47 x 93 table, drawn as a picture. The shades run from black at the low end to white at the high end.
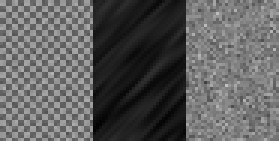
It is made of 1 by 3 panels. Panel 1,1: middling, checkered, strong in contrast. Panel 1,2: very low, slanting up to the right, faint in contrast. Panel 1,3: middling, fine-grained.
